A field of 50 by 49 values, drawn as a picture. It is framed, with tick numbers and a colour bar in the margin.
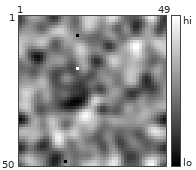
Lone odd cells: 3, 1 higher and 2 lower than their neighbours. Grain: blotchy. Ninth with the lowest average: centre. Mirror symmetry: none. Histogram: bell-shaped.
